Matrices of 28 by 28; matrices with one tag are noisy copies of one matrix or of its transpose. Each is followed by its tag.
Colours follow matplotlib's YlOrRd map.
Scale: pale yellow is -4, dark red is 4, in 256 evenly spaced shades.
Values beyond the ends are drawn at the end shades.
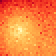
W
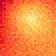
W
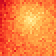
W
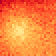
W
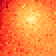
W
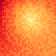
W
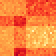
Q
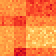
Q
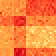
Q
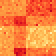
Q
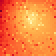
W
